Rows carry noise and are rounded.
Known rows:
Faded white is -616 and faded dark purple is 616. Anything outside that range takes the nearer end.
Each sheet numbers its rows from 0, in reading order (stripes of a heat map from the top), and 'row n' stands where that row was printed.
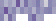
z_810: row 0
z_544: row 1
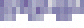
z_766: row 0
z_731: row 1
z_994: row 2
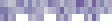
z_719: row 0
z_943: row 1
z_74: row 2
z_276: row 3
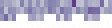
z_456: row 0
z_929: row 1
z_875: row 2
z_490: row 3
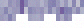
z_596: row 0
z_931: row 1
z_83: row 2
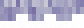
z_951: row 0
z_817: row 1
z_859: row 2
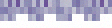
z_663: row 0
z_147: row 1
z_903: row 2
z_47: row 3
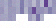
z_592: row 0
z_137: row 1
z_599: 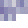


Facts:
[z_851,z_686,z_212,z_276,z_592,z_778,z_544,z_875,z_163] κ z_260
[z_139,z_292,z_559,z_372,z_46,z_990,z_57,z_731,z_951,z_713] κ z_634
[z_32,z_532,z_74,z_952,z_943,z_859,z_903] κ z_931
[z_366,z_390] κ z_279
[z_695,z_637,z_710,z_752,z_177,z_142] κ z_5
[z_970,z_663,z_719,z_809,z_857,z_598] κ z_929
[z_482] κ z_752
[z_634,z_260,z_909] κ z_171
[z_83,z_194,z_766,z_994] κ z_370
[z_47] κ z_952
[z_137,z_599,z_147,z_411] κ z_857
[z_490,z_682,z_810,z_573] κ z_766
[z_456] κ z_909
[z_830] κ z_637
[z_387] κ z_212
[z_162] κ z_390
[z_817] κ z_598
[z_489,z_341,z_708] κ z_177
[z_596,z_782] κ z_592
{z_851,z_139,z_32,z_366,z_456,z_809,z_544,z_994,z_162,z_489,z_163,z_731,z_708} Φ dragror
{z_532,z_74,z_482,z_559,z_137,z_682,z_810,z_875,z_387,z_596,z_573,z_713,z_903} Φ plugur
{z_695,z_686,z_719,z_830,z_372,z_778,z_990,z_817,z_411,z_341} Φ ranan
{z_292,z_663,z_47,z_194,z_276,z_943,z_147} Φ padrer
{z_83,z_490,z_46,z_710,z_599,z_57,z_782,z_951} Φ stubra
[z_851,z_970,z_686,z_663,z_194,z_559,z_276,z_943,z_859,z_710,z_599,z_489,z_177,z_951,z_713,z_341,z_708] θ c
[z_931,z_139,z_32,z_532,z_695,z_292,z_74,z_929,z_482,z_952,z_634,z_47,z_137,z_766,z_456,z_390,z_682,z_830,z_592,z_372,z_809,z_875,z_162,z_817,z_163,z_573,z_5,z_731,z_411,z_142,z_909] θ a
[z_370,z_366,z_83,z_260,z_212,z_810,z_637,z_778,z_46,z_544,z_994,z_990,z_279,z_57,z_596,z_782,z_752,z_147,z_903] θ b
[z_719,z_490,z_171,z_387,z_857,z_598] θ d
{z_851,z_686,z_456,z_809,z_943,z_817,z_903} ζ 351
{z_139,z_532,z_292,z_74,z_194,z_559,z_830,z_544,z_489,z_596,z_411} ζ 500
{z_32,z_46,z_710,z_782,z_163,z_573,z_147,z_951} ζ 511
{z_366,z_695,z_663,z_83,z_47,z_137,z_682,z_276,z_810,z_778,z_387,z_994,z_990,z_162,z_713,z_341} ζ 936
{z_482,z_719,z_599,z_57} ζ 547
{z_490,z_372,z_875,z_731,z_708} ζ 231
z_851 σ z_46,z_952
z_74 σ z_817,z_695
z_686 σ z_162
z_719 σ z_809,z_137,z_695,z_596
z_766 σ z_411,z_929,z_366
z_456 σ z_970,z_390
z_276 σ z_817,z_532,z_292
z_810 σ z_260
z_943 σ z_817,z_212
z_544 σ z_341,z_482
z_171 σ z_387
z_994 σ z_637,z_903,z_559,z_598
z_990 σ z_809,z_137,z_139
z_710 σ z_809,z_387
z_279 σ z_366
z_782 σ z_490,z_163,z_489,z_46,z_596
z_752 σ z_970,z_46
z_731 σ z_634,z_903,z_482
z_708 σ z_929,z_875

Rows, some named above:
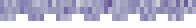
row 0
z_929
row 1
z_686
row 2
z_731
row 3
z_532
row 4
z_634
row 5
z_489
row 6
z_47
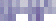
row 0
z_163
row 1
z_782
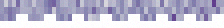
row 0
z_46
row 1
z_559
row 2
z_686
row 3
z_708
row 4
z_489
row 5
z_851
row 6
z_139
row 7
z_387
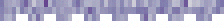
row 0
z_766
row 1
z_713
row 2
z_171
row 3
z_695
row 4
z_366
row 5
z_411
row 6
z_372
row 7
z_830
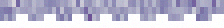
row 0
z_710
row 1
z_634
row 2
z_851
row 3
z_809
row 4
z_57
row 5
z_929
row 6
z_292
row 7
z_990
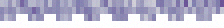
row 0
z_752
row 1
z_341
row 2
z_279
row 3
z_719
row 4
z_32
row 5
z_482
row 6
z_47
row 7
z_194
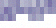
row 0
z_778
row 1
z_970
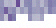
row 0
z_573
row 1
z_279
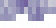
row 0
z_559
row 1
z_163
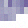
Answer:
z_292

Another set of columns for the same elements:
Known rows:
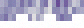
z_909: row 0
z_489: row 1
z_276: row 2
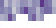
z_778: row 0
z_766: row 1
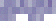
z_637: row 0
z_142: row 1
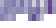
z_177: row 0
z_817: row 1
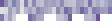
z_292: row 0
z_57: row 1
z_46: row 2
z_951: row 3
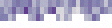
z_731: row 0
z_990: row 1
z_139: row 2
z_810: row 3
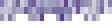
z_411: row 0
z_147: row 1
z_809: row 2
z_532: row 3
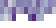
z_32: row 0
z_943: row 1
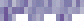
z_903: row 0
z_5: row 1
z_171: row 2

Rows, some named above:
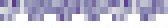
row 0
z_194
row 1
z_752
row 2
z_929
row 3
z_387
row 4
z_194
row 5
z_490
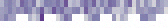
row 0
z_634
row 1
z_32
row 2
z_137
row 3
z_366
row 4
z_489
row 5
z_599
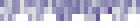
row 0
z_596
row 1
z_139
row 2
z_279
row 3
z_163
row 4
z_139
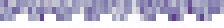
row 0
z_482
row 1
z_782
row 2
z_599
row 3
z_970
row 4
z_596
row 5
z_366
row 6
z_686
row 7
z_875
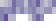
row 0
z_490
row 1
z_387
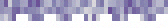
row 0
z_573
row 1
z_663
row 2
z_83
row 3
z_830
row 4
z_708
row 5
z_387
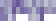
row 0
z_708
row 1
z_710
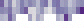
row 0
z_695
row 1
z_139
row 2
z_341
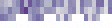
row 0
z_372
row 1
z_47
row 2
z_559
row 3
z_544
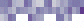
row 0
z_713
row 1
z_719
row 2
z_731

